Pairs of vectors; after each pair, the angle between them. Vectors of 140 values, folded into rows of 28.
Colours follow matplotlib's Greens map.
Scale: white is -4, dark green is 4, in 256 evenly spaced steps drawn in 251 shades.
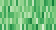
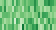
partly aligned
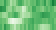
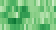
nearly opposite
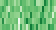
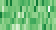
orthogonal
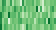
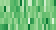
orthogonal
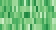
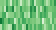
partly opposed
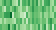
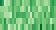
partly opposed
